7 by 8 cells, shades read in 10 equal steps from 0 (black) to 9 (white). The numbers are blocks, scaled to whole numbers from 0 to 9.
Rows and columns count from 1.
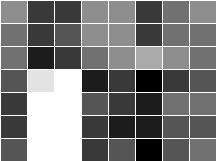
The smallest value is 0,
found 2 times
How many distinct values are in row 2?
4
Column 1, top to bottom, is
5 4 4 3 2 2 3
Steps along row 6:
up same down down same up same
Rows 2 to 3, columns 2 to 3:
2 3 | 1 2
